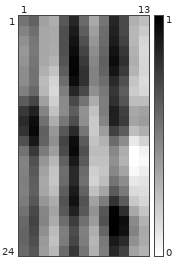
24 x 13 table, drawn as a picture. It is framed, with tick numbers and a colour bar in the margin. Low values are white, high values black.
Calmest part: top left. Average level on the scale: 50%. Stripes: upright, repeating 3 times.
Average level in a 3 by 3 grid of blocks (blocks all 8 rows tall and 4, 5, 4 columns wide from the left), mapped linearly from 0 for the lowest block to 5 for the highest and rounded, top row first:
0 5 2 | 3 2 0 | 2 3 3
